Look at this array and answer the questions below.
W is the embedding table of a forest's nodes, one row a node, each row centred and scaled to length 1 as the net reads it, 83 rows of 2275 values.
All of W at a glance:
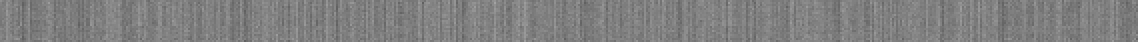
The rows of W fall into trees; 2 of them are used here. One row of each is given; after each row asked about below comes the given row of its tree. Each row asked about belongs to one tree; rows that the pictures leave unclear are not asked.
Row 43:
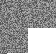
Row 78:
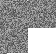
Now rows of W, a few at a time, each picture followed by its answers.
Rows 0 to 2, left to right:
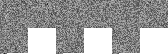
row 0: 78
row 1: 43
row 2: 78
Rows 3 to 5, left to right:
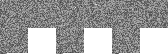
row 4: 43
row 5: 78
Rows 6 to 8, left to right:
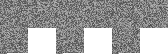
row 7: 43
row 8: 43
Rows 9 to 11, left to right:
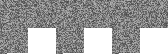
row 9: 78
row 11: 78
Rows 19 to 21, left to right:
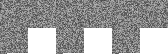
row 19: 43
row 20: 43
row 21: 78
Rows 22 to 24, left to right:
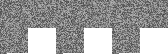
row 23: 43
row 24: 78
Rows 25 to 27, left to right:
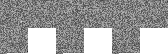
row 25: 43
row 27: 43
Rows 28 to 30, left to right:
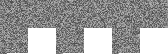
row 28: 43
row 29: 43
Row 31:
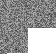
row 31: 78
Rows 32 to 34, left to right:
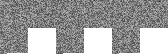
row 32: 78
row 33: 43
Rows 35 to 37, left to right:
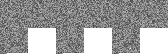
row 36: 43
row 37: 43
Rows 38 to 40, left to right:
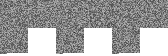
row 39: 78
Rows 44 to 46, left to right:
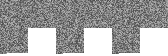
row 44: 43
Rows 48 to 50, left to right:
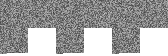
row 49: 43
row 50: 43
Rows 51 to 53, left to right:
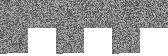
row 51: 43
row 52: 78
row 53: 78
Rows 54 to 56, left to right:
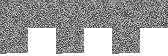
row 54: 43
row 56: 78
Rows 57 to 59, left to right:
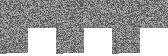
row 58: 78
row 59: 43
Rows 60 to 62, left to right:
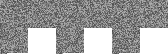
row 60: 78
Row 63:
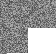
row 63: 43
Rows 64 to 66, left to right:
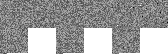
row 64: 78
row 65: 43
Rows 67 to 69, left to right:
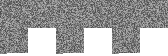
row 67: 43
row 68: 78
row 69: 43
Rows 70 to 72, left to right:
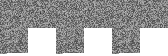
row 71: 43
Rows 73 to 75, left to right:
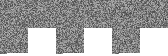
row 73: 43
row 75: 78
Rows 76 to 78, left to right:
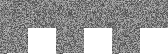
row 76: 78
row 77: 78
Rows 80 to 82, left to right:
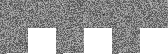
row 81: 78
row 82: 43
